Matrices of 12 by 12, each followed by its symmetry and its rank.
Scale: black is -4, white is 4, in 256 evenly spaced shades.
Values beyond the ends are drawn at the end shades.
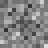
symmetric, full rank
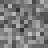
neither, full rank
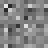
symmetric, rank two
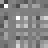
symmetric, rank two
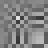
symmetric, rank two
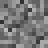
symmetric, full rank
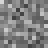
neither, full rank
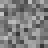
neither, full rank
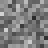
neither, full rank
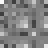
symmetric, rank two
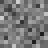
symmetric, full rank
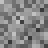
symmetric, full rank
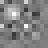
symmetric, rank two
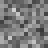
neither, full rank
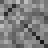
symmetric, full rank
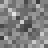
symmetric, full rank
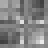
symmetric, rank two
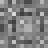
symmetric, rank two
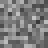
neither, full rank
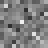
symmetric, full rank
